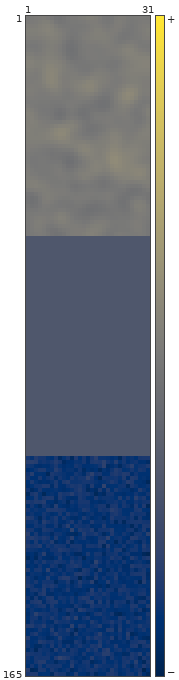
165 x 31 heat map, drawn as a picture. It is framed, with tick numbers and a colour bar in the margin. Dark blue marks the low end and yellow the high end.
The table splits into 3 rows of 1 panel. Panel 1,1: middling, blotchy, faint in contrast. Panel 2,1: low, flat. Panel 3,1: very low, fine-grained, faint in contrast.
